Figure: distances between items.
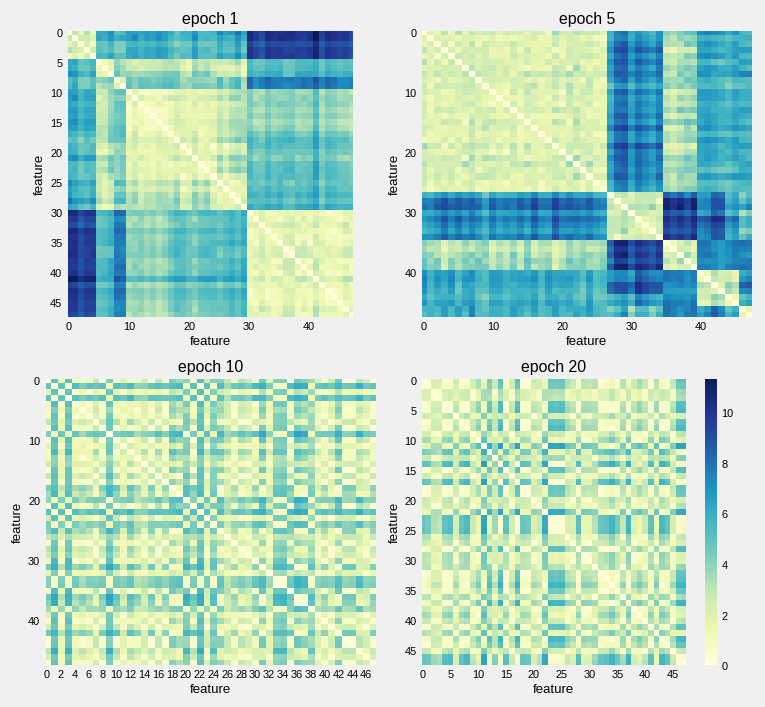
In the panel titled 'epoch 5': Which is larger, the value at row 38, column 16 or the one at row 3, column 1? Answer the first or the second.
the first
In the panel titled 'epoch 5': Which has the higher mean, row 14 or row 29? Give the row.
29
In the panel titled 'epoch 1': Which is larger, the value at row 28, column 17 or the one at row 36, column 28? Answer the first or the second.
the second
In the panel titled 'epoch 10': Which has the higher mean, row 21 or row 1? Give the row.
1
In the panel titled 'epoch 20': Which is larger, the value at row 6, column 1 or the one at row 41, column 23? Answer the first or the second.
the second
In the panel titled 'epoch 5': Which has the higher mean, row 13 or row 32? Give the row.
32
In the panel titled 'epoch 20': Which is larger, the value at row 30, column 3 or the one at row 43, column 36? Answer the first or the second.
the second
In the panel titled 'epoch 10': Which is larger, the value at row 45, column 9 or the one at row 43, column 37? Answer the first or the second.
the first
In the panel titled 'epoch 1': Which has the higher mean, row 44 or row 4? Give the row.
4
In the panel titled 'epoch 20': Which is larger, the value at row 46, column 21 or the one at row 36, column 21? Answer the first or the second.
the first
